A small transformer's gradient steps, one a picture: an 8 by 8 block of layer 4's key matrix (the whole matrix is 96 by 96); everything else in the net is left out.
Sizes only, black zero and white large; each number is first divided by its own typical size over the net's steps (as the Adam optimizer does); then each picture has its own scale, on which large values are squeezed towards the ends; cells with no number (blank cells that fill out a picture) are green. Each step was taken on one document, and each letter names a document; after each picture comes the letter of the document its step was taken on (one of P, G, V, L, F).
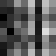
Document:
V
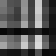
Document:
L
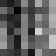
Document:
L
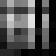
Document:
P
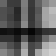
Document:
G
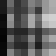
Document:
P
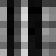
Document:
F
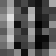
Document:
F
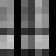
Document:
L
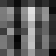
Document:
F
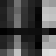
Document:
G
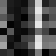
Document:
L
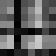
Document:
L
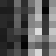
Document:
F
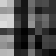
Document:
P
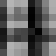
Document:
V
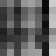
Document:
V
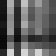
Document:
V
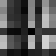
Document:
L
